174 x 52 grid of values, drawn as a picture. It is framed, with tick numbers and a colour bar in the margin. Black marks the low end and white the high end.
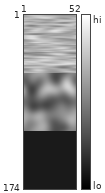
The table splits into 3 rows of 1 panel. Panel 1,1: high, streaked across. Panel 2,1: middling, smooth, strong in contrast. Panel 3,1: very low, flat.
